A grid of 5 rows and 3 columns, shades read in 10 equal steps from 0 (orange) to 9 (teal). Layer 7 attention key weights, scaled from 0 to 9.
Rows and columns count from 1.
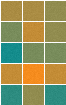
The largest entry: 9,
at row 3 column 1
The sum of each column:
27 14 23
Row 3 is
9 5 5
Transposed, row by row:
3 5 9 2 8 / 3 2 5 0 4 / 4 4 5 2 8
